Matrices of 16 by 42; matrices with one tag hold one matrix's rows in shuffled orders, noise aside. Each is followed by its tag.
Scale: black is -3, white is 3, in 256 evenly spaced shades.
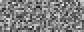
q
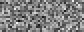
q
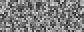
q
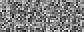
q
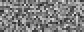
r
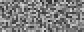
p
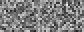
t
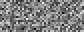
q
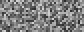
t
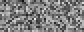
q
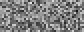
q
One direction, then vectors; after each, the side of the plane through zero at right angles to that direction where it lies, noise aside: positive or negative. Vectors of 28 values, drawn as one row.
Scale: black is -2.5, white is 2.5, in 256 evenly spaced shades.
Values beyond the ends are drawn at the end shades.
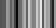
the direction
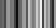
positive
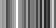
negative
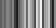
positive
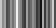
negative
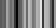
positive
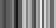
positive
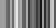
negative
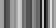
negative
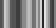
positive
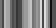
positive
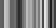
positive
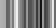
negative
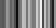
positive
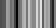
positive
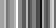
negative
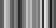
positive
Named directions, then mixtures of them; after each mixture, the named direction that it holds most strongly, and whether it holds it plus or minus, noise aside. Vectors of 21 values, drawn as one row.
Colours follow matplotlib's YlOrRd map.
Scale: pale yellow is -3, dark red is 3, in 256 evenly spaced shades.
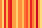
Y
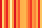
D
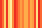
Y, minus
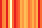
D, plus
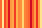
Y, plus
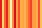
D, plus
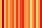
Y, minus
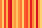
Y, plus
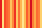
D, plus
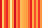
D, plus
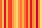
Y, plus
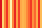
D, plus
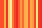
Y, minus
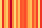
D, minus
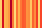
D, minus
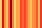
D, minus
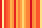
D, plus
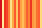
D, plus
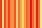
Y, plus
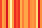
D, plus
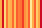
Y, minus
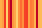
Y, plus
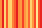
Y, minus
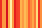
D, plus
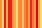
Y, plus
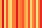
Y, minus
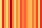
D, minus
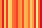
Y, minus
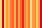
Y, minus
